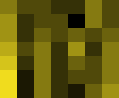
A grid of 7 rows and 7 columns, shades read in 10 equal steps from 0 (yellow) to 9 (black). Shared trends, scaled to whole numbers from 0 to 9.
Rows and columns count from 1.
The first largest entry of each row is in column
4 5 2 4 2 2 2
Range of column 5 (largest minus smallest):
6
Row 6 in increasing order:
0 4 4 6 6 7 8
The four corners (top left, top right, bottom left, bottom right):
4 6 0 3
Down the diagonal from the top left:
4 7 5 7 5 6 3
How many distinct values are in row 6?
5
